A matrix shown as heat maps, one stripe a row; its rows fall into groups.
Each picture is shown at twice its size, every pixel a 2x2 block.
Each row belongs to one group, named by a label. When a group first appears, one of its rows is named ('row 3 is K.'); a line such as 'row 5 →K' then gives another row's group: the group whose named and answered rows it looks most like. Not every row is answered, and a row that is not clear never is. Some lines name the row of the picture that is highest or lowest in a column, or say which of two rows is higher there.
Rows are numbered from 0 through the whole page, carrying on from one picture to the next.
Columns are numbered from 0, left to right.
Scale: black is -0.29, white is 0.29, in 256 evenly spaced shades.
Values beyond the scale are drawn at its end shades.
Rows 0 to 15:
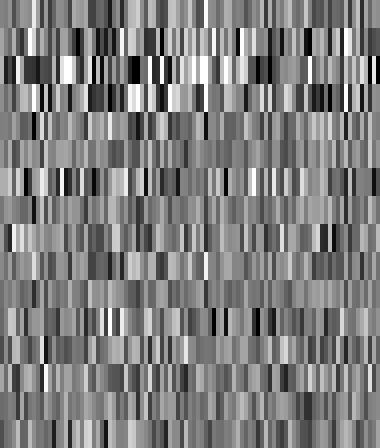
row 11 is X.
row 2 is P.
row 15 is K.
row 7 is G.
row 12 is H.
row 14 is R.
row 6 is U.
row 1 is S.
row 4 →G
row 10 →G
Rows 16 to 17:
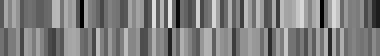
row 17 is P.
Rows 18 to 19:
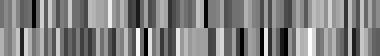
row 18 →G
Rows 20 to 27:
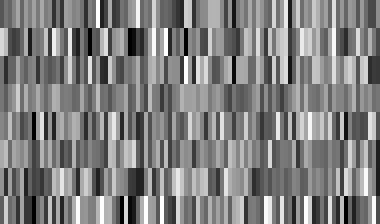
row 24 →G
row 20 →P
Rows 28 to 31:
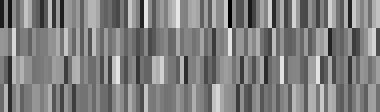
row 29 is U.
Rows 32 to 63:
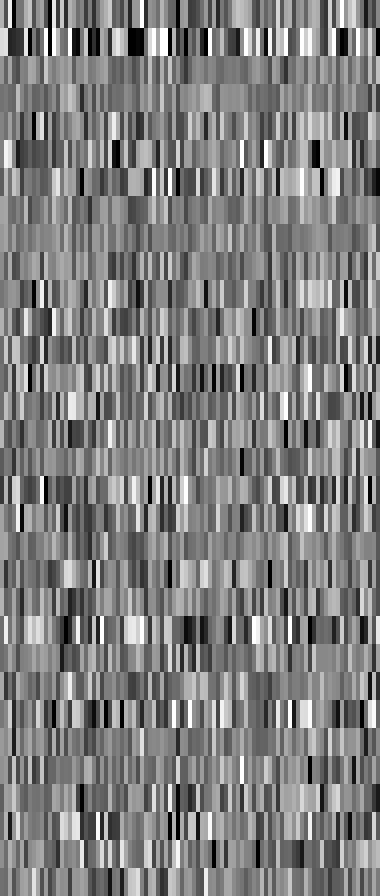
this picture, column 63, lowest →43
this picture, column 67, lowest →52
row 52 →P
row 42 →G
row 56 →P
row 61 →P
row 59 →S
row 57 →G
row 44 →H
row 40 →U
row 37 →S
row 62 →X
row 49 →H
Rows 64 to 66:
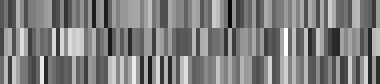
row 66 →H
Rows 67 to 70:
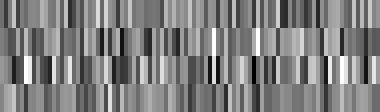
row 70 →X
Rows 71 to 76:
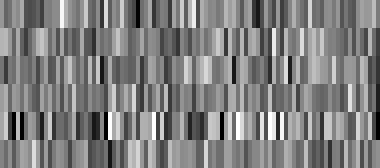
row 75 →R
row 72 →U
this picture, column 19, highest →76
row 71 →P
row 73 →P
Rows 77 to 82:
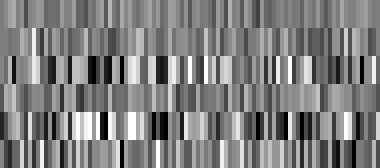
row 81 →K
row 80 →X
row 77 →X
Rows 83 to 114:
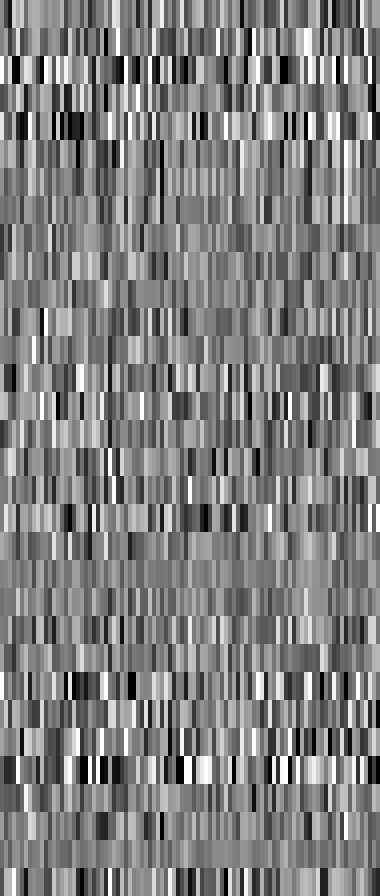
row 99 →X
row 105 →G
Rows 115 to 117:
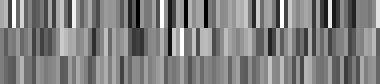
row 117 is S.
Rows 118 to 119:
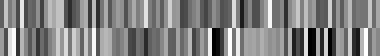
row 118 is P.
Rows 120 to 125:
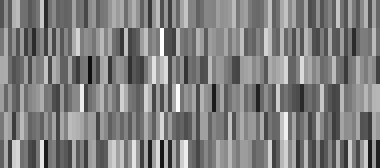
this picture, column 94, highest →123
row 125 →H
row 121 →S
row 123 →X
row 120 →H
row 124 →R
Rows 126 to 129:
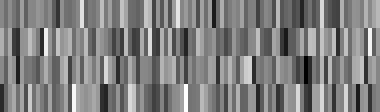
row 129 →K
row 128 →R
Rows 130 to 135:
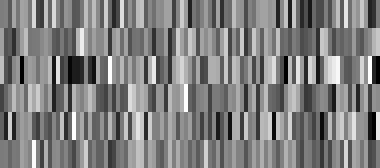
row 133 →K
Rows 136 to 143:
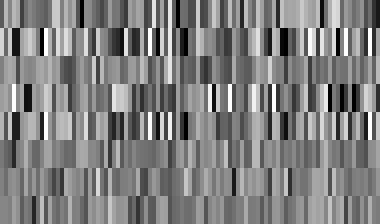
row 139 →U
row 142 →P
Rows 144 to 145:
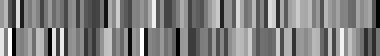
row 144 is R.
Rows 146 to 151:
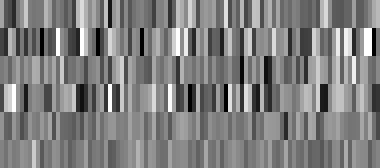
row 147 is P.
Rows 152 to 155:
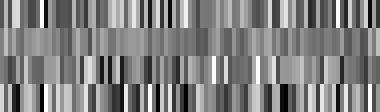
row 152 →H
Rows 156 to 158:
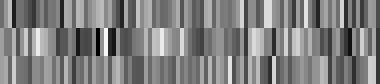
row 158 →U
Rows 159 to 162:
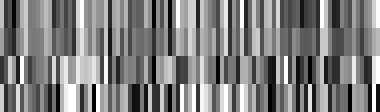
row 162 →P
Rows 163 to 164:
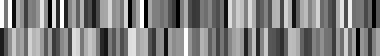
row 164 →K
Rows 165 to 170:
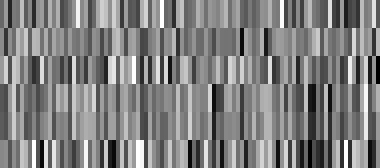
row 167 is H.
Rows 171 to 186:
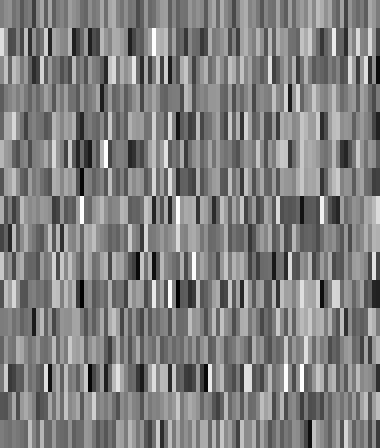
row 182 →G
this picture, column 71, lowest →180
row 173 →H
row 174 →P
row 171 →G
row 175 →X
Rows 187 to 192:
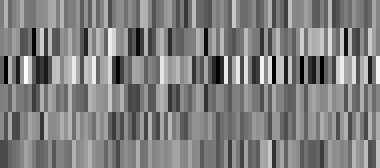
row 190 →G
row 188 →G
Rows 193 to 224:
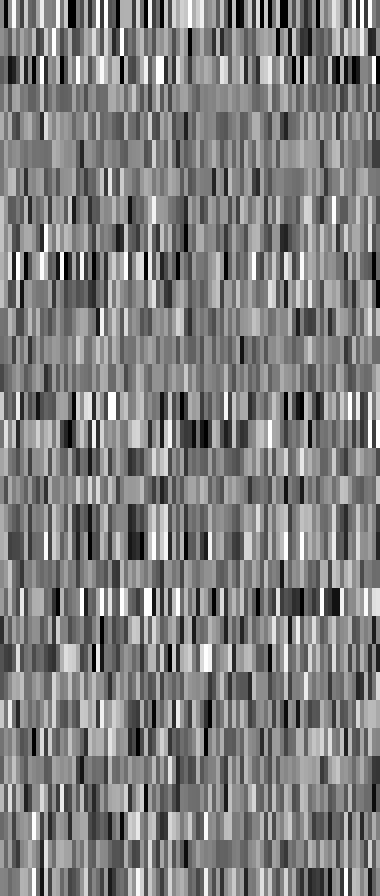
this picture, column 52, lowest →218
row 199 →X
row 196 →H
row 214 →X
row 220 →X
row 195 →S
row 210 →K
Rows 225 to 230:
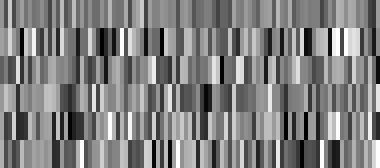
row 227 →R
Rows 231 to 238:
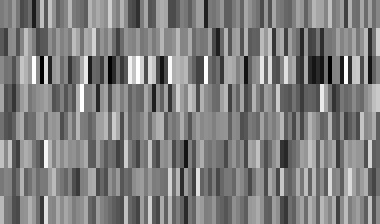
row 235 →S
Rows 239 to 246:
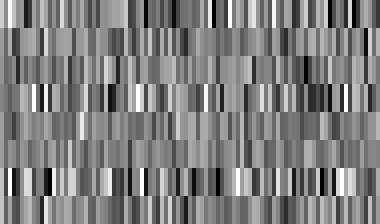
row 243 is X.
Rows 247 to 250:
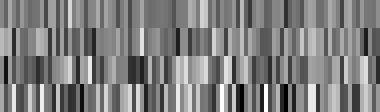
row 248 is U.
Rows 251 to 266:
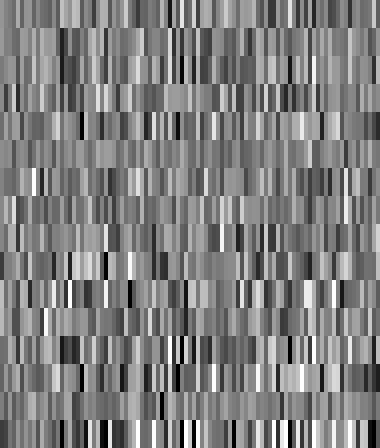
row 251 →P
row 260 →K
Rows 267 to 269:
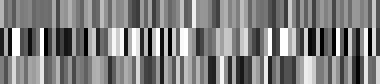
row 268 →H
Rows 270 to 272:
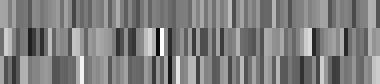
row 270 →U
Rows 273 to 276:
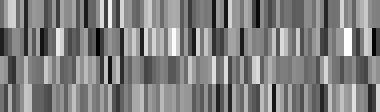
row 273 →X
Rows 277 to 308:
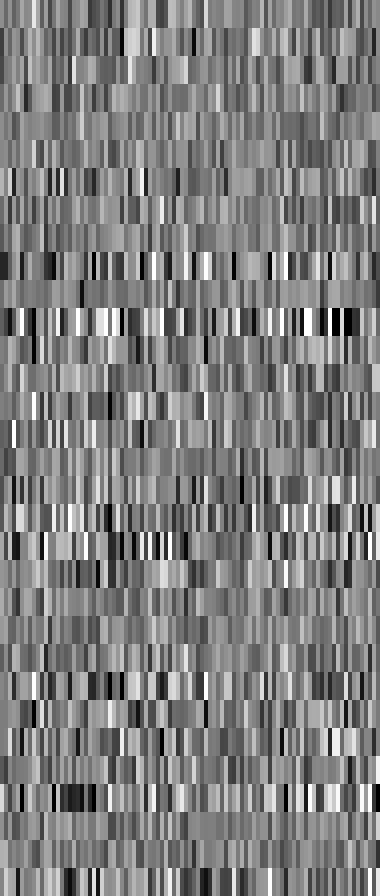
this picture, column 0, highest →305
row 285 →H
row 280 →U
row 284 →S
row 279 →K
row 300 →H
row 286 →P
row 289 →G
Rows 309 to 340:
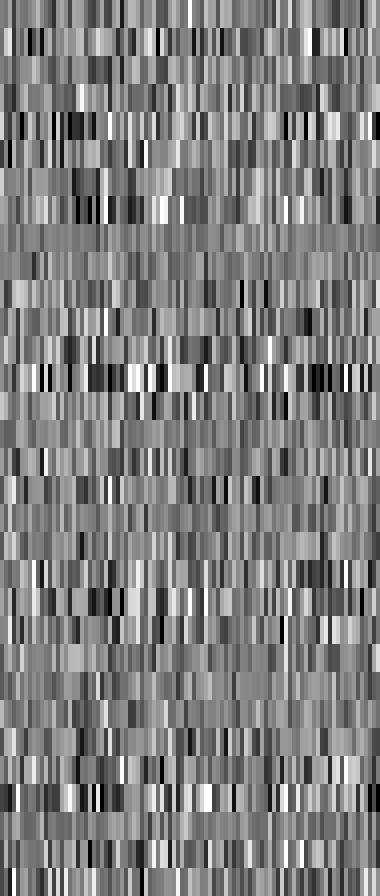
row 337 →P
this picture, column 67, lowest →337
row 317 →R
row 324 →S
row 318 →G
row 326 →X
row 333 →P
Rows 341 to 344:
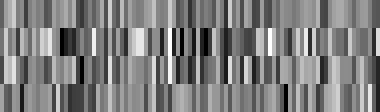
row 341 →X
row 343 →X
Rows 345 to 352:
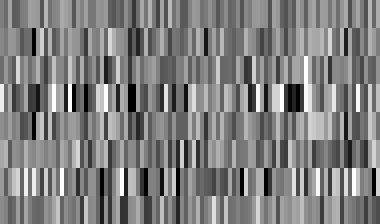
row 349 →G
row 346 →G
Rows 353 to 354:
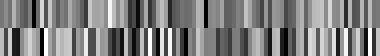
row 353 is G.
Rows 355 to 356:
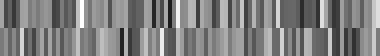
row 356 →S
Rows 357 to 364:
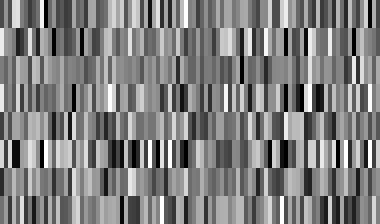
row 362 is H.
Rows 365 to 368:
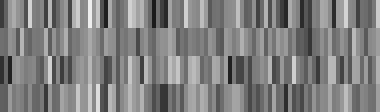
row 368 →K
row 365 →K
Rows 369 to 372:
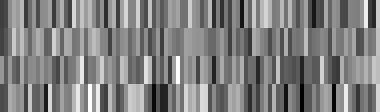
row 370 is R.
